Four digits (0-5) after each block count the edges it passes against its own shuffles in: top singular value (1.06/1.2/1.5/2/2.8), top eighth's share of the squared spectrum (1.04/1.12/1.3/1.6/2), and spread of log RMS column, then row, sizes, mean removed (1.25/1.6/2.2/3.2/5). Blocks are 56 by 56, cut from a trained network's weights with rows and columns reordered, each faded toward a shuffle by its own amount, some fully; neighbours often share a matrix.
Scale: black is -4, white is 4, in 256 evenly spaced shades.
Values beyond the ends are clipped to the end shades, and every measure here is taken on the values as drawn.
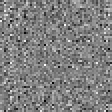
3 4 2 2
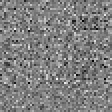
3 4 2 2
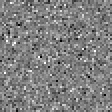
0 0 0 0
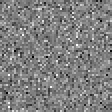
0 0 0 0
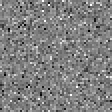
0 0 0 0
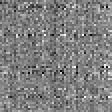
3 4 1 3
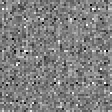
2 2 0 2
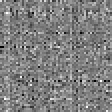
3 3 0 3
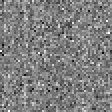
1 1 0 1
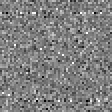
2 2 0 1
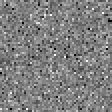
0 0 0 0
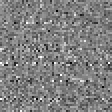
2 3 0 2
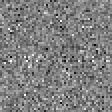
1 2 0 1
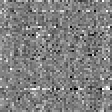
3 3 0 3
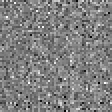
2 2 0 1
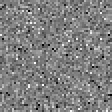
0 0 0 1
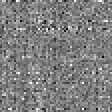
2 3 0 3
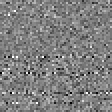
2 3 0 3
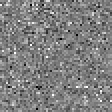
2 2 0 1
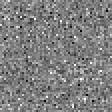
1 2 0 1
